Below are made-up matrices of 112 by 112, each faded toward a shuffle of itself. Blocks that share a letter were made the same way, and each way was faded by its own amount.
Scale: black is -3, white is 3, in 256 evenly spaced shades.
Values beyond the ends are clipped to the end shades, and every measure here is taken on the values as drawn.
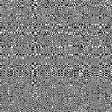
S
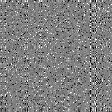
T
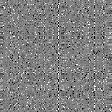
T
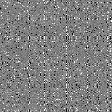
T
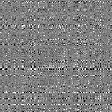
S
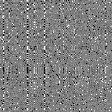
T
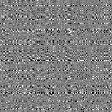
S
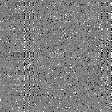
T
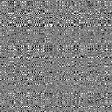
S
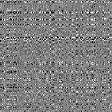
S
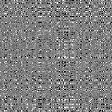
S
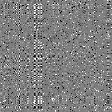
T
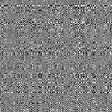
S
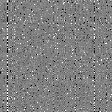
T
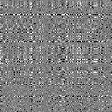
S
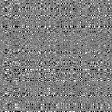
S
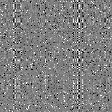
T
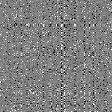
T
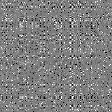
T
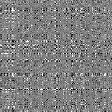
S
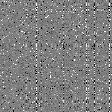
T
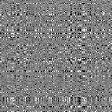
S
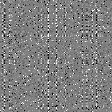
T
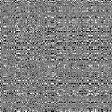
S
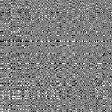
S
